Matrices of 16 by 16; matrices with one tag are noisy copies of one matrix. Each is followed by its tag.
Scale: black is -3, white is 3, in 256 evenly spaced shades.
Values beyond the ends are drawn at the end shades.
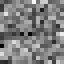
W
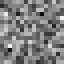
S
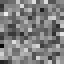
W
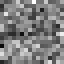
W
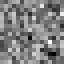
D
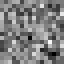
D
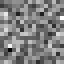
S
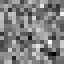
D
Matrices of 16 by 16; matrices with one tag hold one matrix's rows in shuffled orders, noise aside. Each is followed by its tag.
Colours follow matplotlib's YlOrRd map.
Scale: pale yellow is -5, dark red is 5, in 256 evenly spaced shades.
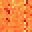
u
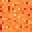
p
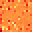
p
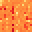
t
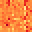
u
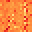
u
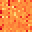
p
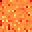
p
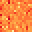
p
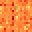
t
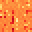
t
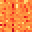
t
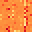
u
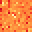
p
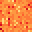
p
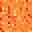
p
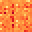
t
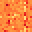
u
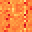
u
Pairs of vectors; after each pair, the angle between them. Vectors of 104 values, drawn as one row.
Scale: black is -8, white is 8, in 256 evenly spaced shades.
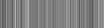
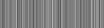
orthogonal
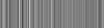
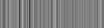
nearly opposite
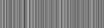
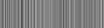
partly opposed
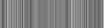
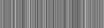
orthogonal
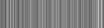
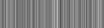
partly aligned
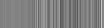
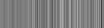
nearly opposite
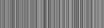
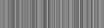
nearly parallel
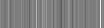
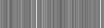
nearly parallel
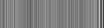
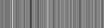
orthogonal
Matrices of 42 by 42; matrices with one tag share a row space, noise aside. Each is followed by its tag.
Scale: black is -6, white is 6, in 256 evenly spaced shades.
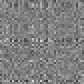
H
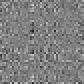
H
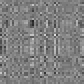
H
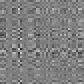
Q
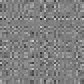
H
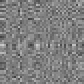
Q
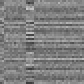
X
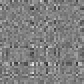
H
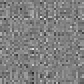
H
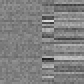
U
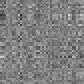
Q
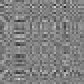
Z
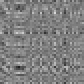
Z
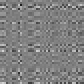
Q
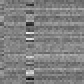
X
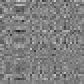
Z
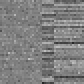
U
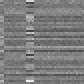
X
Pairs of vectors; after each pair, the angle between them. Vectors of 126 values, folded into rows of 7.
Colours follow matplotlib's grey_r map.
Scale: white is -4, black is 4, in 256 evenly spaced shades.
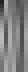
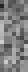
partly aligned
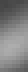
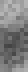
nearly opposite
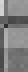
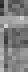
nearly opposite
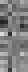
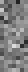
orthogonal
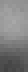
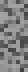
orthogonal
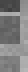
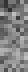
partly aligned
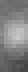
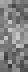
partly aligned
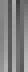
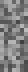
orthogonal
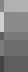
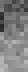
nearly opposite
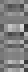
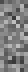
partly opposed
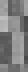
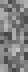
partly aligned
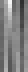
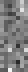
partly opposed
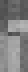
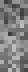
partly aligned
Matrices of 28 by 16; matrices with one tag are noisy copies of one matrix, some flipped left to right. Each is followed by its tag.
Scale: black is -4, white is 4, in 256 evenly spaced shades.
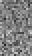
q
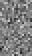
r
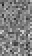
q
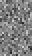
r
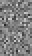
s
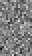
r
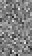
r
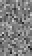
r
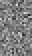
s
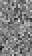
r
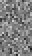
r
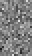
r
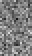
q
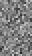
r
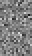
s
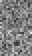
q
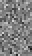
r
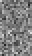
q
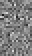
s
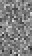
r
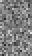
q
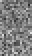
q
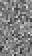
r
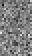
q
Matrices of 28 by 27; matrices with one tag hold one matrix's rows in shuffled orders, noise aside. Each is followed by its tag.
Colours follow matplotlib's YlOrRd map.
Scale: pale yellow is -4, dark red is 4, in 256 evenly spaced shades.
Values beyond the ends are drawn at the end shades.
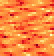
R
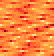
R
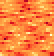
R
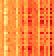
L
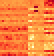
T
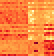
T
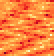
R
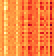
L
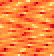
R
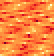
R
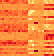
T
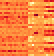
T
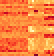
T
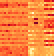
T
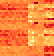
T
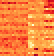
T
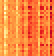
L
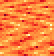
R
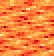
R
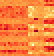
T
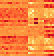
T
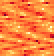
R
